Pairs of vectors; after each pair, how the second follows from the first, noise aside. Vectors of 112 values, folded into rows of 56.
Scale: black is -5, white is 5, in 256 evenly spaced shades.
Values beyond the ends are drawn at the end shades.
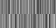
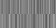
shrunk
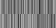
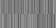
shrunk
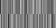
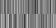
shuffled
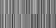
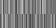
shuffled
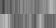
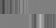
partly zeroed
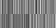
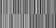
negated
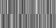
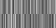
shuffled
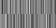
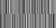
reversed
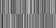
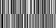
scaled up
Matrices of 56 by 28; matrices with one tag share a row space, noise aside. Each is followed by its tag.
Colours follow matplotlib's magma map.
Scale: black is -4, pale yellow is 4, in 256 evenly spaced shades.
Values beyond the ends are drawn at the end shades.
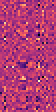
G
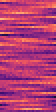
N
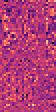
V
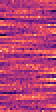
N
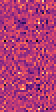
G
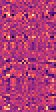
V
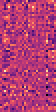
V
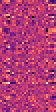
V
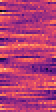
N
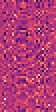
G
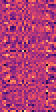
V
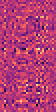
G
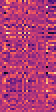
V
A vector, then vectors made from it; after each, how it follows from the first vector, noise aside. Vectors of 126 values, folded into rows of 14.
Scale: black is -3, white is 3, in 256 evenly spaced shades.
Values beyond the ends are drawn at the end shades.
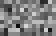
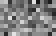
wrapped around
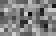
wrapped around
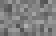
shrunk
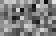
wrapped around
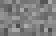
shrunk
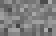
shrunk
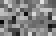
wrapped around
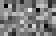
reversed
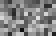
wrapped around
